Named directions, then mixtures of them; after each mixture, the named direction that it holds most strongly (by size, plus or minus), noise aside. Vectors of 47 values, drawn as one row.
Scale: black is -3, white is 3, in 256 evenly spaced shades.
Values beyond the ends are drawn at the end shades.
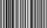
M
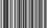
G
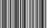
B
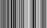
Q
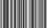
G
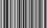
G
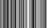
Q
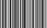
B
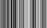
Q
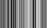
Q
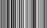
Q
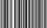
G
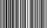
M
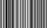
M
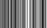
Q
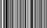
M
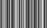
B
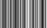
B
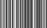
Q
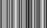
B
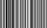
M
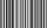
M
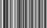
G
